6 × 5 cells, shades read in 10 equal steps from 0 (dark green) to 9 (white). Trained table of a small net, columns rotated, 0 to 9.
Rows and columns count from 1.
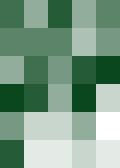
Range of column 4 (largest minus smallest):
7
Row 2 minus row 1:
1 -2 2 1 1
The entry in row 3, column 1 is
5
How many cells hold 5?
5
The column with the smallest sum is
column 1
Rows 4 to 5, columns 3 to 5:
5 0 7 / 7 5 9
